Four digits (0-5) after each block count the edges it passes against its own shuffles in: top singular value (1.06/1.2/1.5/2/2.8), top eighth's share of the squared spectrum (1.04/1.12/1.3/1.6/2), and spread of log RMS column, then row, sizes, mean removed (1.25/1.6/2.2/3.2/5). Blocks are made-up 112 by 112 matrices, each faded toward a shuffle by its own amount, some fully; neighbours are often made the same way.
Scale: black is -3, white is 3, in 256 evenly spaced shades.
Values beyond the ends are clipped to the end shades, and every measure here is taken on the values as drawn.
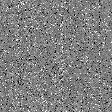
1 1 2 0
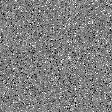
1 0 2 0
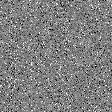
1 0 1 0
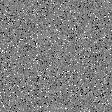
0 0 0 0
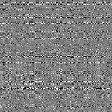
5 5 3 4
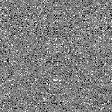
4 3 2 2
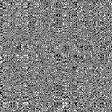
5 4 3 3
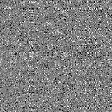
4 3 2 2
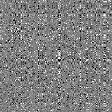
4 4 3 2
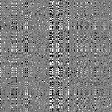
5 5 4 3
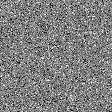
1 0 0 0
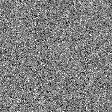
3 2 1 0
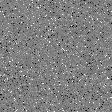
0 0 0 0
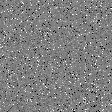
2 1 0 0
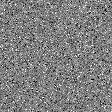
0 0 0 0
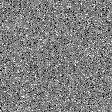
2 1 0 0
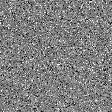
2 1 0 0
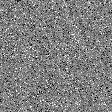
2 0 0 0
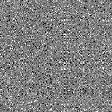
4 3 2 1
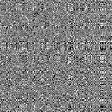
5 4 3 3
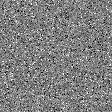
2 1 0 0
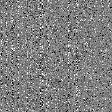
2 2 3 0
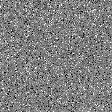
0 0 1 0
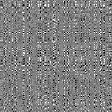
5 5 4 3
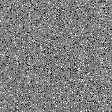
3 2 1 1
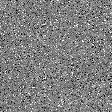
3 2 1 0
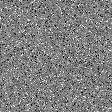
0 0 0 0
